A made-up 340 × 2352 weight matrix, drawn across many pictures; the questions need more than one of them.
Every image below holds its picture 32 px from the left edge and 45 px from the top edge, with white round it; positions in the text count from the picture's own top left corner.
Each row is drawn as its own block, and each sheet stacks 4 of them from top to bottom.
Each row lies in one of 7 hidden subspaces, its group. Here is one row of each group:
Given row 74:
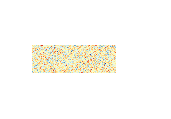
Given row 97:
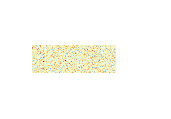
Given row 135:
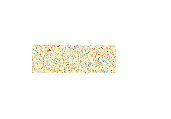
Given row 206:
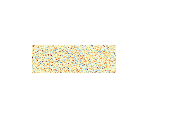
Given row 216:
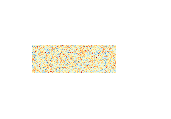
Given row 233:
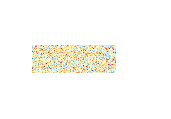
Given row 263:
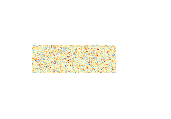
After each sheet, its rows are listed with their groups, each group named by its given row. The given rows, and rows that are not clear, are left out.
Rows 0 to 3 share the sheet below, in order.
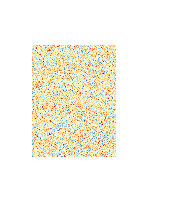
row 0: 135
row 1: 263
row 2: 206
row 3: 135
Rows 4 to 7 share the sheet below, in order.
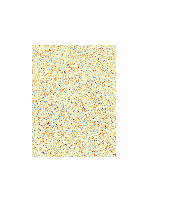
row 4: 135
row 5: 233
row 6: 233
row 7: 97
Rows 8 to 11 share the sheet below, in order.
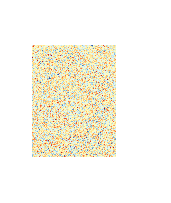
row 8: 206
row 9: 135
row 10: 135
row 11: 135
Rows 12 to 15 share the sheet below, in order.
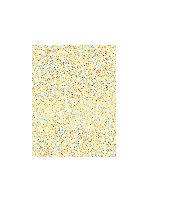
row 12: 216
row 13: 216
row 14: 263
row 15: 74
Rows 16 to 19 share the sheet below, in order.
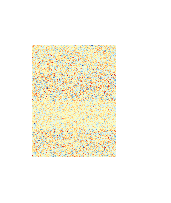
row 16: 206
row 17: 74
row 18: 74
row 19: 74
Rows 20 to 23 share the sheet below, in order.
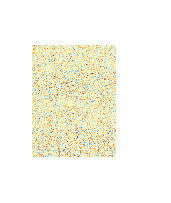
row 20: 263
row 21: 206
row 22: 206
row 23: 263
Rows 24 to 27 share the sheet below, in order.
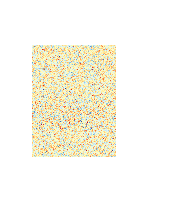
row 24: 97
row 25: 97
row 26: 135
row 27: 233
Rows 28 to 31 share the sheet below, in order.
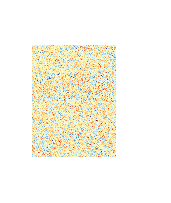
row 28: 263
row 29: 135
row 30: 233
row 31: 233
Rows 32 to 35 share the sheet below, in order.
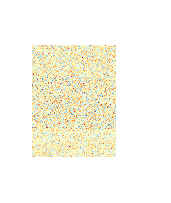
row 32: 263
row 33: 206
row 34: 97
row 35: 97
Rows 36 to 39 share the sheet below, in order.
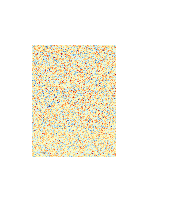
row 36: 263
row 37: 216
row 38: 135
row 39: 97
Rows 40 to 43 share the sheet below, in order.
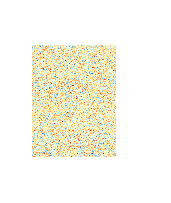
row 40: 97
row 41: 206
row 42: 263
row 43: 97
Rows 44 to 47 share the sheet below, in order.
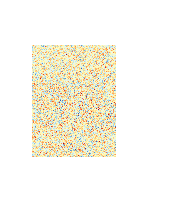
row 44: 233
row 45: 135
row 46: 74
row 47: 216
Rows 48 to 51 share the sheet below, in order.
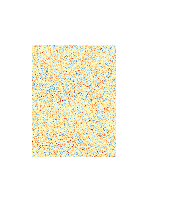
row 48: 97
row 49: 135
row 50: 135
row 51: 206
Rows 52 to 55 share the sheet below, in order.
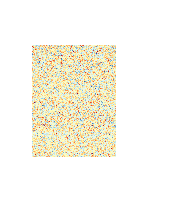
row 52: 233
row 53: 263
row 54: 97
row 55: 97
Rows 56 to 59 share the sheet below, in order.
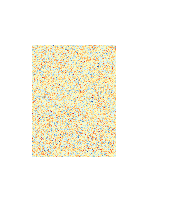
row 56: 263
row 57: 97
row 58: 206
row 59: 233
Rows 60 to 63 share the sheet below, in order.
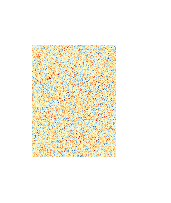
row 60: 74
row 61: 135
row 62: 135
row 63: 216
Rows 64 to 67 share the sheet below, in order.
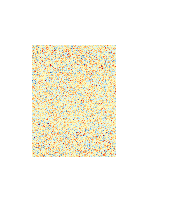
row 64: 206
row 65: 216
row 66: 233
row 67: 263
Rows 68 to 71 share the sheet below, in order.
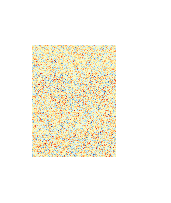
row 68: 263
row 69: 74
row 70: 74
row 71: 135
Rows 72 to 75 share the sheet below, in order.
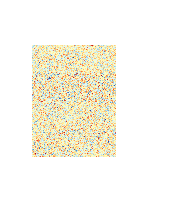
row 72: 206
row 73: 135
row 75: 74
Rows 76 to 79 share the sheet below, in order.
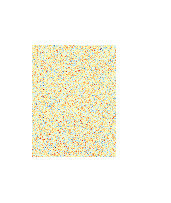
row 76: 97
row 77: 97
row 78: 135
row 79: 135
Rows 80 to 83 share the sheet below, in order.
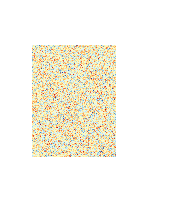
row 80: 135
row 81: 216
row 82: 216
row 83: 263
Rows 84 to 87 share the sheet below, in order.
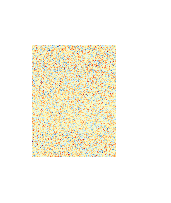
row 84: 135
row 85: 233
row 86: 233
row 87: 206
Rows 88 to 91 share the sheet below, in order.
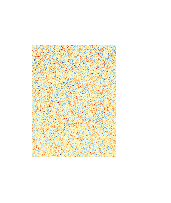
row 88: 74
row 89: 206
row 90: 135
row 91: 263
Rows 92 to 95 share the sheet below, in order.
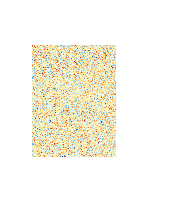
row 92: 216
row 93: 263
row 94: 206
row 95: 135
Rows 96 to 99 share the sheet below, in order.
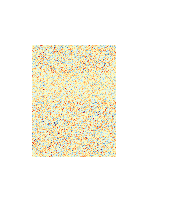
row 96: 74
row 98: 216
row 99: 216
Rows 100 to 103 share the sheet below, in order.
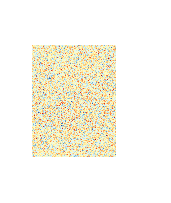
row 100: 74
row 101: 135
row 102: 74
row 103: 263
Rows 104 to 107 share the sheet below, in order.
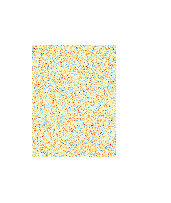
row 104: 233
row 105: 74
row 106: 97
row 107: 97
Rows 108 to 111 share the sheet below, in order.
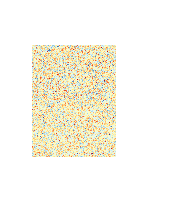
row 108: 135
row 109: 135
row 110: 135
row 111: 97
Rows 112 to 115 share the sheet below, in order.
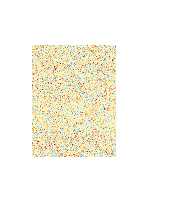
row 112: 216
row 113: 206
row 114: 135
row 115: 263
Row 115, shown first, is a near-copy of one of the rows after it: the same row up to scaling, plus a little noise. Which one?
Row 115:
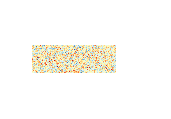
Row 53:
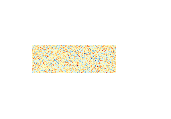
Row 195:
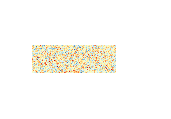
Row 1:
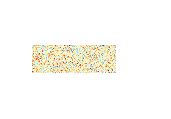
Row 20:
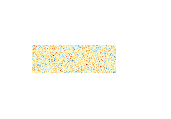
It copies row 195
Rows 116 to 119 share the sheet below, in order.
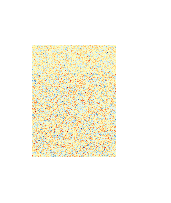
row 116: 263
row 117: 216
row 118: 216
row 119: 74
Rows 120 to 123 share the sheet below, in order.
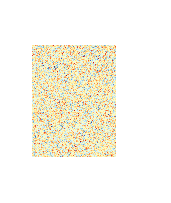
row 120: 216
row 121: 263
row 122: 74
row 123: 216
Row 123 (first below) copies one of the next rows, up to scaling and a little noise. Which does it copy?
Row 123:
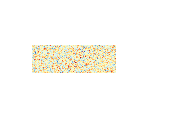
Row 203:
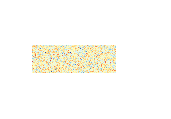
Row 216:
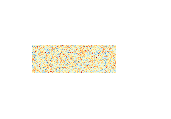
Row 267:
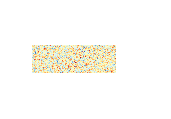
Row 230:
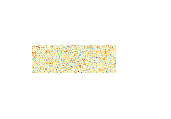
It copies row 267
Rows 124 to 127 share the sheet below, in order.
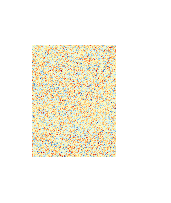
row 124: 263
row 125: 135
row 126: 263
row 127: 135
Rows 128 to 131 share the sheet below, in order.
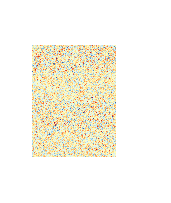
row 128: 74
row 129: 97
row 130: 216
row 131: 135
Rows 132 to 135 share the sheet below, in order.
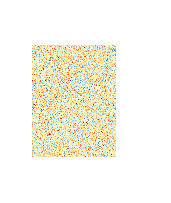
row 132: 216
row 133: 216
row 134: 233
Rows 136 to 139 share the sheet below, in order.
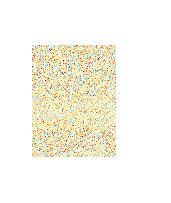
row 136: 135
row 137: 216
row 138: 216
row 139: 216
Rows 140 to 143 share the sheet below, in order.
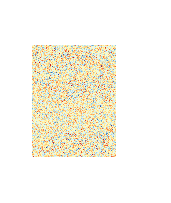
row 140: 206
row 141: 135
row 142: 216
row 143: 233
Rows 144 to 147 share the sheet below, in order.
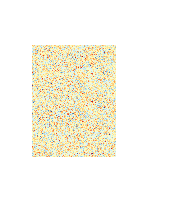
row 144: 135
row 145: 206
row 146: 206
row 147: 97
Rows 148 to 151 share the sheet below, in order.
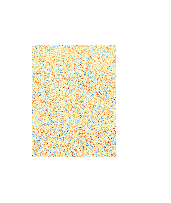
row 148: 135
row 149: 263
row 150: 233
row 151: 74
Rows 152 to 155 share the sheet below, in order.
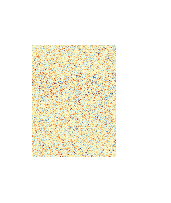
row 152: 74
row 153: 233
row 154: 263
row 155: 135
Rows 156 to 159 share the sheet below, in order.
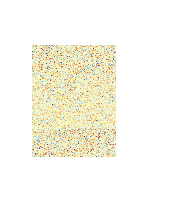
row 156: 233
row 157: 263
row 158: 233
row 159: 74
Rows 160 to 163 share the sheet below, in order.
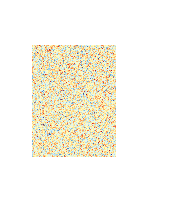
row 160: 135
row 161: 233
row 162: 97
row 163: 135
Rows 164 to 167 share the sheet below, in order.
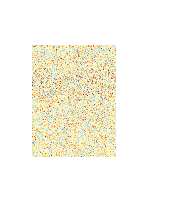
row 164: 97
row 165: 233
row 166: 135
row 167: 216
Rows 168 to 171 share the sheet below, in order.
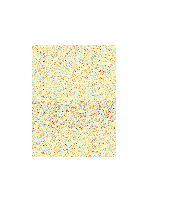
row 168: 97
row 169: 97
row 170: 233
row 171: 97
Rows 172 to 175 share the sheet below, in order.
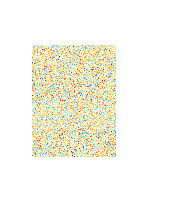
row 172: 97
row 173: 135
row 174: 216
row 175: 74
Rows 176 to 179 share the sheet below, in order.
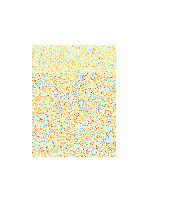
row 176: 233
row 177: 216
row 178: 74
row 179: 233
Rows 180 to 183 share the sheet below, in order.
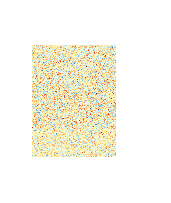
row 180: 233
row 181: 135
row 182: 74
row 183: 97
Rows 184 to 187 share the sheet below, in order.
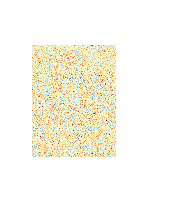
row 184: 206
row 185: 233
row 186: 263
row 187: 97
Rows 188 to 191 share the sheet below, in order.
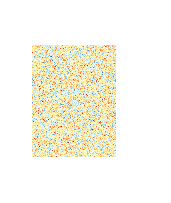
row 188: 216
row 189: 233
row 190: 263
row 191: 206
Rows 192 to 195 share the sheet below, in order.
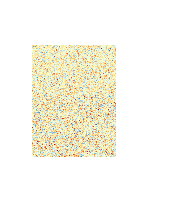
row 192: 97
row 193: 97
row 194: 74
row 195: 263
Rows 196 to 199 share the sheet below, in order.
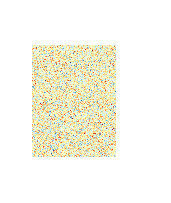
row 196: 135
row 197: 216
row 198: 263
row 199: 233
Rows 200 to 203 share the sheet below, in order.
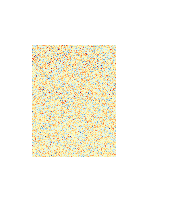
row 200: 216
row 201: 135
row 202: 74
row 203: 216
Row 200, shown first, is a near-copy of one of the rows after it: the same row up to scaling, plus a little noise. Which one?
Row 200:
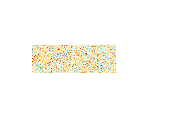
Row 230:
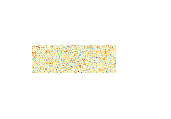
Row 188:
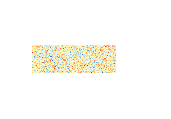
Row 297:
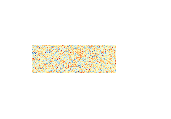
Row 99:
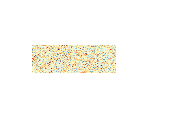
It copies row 99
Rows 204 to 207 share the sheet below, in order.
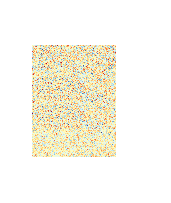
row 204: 233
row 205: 206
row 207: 97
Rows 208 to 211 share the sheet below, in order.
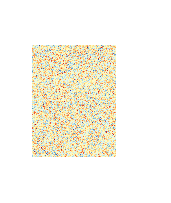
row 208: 135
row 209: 135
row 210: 263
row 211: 263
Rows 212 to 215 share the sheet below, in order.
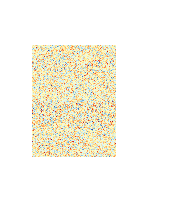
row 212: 135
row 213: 216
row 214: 233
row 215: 206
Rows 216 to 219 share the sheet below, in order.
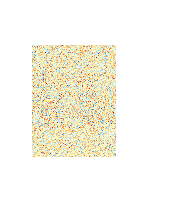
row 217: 263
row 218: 233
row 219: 97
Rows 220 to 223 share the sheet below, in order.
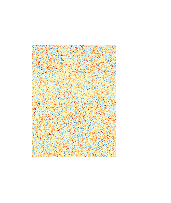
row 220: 233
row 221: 263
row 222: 216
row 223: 135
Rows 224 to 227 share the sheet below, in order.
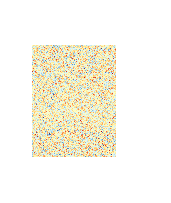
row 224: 97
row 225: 233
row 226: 135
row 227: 135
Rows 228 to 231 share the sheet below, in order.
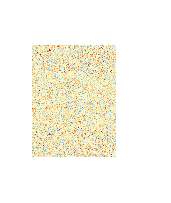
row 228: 135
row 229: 206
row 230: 216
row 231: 135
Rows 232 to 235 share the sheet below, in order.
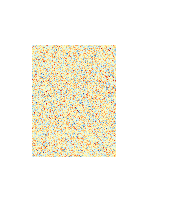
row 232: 97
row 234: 263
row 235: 263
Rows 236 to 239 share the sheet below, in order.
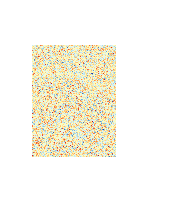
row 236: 74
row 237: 206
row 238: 233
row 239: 263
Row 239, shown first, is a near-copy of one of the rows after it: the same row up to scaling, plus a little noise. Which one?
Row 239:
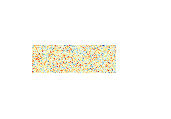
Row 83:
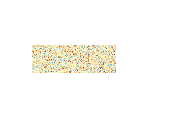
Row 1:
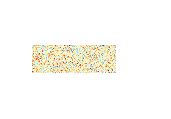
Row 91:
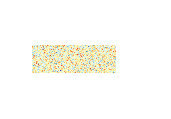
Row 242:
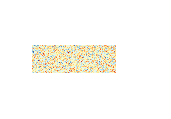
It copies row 1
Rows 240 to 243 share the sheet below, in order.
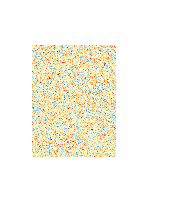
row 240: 74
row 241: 135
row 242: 263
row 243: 206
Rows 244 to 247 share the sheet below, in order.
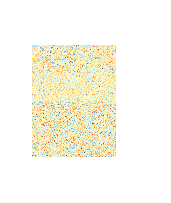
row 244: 263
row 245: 233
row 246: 97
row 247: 97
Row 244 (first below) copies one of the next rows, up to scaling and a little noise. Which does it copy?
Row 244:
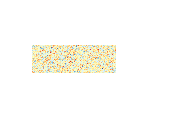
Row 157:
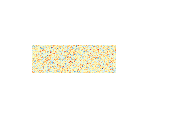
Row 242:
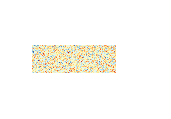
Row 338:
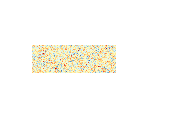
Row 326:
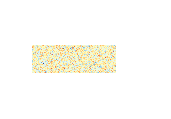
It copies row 157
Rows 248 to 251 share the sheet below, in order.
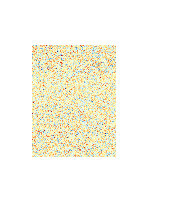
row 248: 233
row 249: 97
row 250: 206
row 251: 216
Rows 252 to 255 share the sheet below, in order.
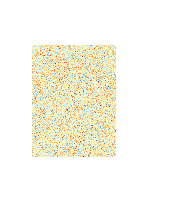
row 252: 135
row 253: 74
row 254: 97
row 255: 216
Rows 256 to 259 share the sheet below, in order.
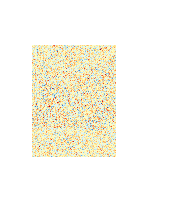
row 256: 97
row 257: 216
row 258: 135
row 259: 206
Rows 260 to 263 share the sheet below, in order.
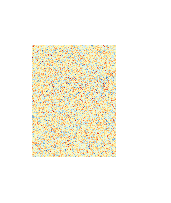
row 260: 206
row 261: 233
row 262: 263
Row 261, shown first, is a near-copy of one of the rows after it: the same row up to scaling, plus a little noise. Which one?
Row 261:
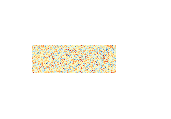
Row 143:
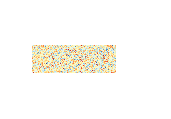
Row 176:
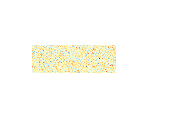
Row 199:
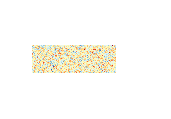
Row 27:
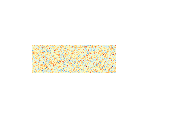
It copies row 143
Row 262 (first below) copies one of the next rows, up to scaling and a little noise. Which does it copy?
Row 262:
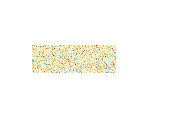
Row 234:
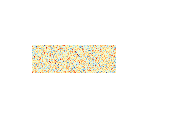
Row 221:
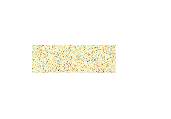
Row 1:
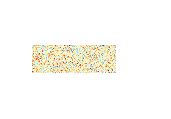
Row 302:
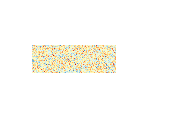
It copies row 302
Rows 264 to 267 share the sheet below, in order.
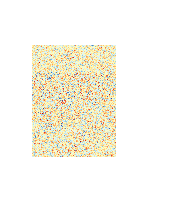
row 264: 206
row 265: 135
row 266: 74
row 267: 216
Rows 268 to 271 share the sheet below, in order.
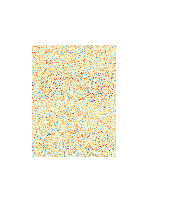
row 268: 216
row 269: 233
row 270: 206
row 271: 135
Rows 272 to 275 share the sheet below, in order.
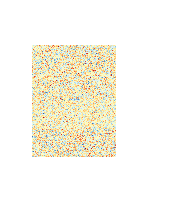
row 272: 135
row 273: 263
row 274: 97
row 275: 216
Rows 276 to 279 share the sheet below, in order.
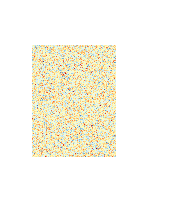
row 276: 135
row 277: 74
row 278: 97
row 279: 233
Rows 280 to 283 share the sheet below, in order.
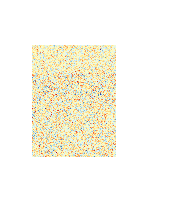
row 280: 97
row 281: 263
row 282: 216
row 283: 233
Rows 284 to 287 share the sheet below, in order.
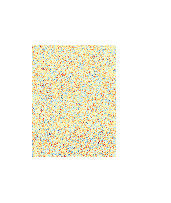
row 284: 97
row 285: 74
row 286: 233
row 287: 135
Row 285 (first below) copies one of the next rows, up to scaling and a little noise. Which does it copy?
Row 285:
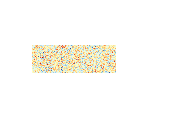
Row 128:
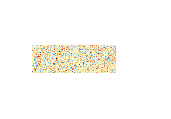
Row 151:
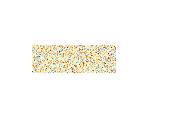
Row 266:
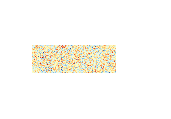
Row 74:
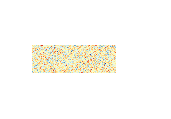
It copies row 266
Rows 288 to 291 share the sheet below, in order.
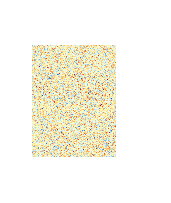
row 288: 216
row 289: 135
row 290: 97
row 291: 233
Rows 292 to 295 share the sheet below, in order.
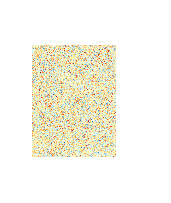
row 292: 74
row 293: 233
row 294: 135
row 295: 233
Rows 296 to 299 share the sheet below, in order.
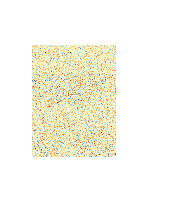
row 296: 216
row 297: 216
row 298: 135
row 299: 97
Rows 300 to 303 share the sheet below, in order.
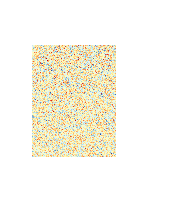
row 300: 74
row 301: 206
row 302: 263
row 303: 216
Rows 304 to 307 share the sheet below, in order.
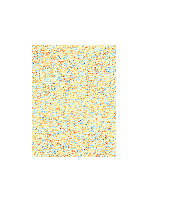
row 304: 233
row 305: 263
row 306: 135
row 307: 216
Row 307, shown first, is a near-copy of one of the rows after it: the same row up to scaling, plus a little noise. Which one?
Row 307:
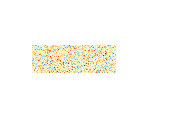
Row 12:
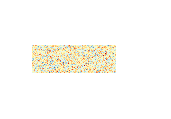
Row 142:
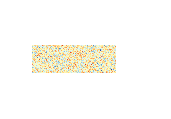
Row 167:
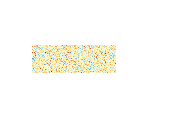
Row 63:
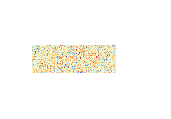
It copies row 12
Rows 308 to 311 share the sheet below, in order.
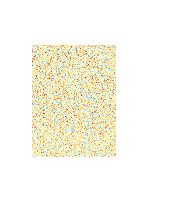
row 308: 216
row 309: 135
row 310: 97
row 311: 97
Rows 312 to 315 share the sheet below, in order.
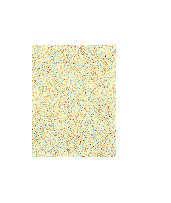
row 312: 233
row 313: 216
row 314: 74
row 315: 216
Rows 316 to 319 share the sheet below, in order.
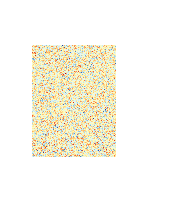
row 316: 216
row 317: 74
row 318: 216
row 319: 263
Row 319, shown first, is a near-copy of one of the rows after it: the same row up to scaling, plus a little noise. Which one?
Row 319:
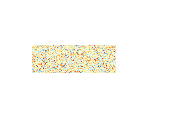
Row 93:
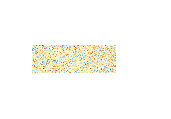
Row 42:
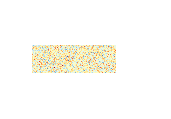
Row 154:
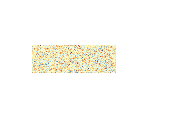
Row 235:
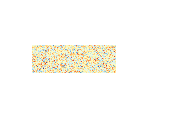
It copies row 235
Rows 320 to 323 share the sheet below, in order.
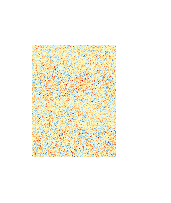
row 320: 216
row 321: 216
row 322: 206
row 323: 74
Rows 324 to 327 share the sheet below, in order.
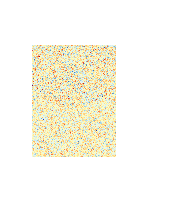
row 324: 74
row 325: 206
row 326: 263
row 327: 74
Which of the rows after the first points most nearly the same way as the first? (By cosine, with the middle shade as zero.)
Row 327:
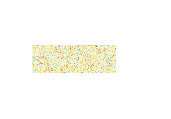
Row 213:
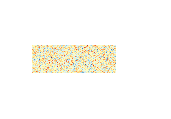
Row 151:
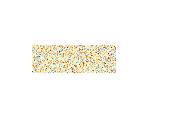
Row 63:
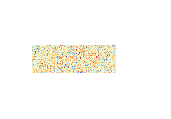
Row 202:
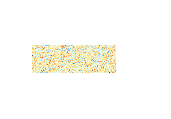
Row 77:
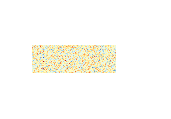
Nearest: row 151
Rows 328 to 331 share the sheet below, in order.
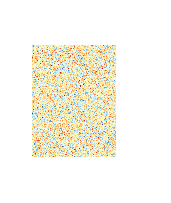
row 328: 206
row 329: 216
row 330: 206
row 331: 74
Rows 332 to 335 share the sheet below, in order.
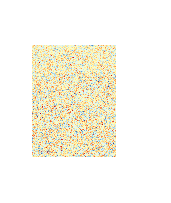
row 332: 206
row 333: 74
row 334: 206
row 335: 233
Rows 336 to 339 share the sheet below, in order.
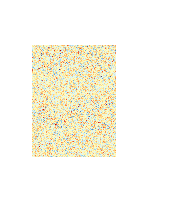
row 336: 233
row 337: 97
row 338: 263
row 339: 206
